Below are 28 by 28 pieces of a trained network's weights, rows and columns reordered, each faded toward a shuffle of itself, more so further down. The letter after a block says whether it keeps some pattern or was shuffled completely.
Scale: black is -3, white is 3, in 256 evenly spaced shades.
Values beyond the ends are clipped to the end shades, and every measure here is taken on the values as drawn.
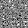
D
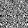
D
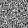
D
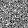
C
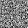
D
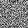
D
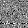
D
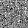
C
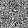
C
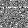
D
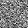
D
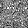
D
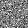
C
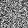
C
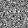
D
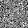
C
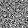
C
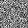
D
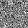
D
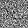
C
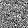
C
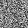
C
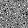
C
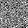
D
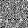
D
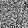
D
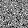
C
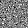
C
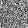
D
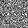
D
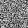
C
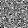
D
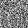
D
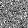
C
